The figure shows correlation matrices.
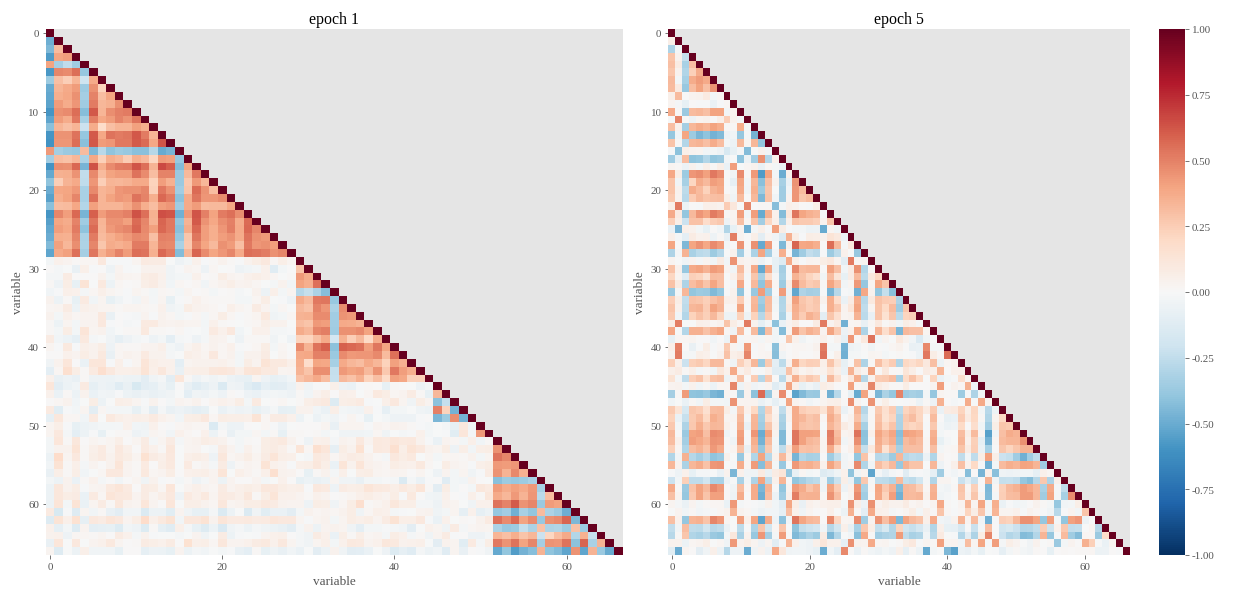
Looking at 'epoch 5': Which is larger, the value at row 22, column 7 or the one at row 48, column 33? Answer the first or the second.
the first
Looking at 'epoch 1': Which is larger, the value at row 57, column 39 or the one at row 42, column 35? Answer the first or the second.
the second
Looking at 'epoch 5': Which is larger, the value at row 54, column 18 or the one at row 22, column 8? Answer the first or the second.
the second
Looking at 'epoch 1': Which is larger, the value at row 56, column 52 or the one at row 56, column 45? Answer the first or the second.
the first
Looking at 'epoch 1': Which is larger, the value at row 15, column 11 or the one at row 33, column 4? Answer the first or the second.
the second
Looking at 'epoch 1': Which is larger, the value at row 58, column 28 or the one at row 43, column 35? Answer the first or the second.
the second
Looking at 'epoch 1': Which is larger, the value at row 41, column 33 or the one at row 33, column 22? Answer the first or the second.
the second
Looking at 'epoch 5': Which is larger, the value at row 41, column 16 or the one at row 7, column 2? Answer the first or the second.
the first
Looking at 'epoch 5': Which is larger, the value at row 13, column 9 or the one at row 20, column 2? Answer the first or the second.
the first
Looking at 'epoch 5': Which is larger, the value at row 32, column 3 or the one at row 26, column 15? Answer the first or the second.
the first
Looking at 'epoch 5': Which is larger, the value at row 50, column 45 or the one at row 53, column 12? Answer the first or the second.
the second
